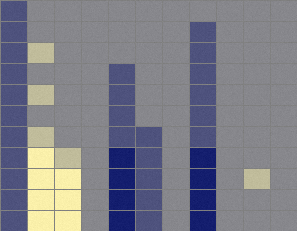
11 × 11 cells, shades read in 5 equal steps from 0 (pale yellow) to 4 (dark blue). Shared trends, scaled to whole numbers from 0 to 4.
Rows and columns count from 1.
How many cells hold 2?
75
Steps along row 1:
down same same same same same same same same same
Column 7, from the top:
2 2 2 2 2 2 2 2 2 2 2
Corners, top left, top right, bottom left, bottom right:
3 2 3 2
